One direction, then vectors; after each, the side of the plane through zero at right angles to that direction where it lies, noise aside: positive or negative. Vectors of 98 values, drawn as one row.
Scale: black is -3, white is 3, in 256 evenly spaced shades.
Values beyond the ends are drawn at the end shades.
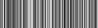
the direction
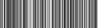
positive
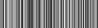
negative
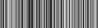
negative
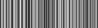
negative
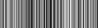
negative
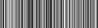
negative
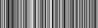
positive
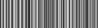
negative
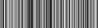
negative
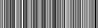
positive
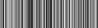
negative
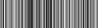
negative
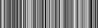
positive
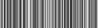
positive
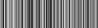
negative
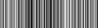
negative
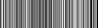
negative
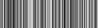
positive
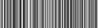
positive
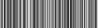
positive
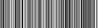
negative
